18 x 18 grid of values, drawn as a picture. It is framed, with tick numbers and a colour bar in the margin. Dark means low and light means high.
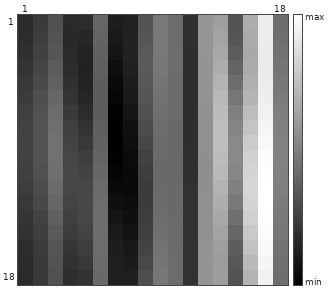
Grain: streaks running down. Average level on the scale: 40%. Ninth with the highest average: middle right.
